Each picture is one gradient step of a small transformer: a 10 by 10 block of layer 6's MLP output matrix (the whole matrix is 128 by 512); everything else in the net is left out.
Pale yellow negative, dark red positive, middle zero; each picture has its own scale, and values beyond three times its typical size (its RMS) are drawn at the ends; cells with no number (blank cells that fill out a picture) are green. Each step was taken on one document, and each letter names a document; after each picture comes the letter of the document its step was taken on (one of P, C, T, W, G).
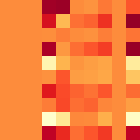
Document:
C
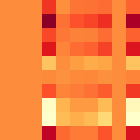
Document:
C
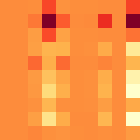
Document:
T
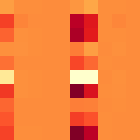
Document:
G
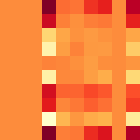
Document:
C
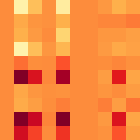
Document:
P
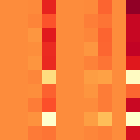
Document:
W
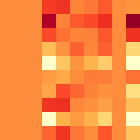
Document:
C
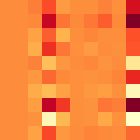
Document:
T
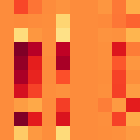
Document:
P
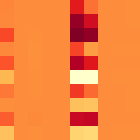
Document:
G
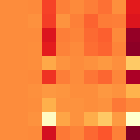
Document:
T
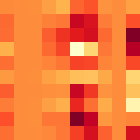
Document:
G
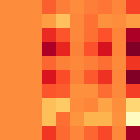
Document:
T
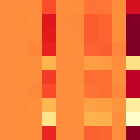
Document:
W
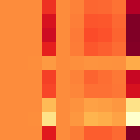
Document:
W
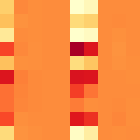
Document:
G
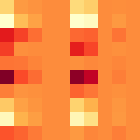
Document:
G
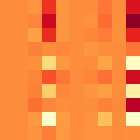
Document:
T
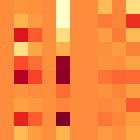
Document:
P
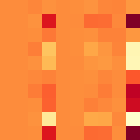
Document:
W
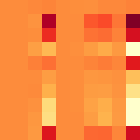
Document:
T
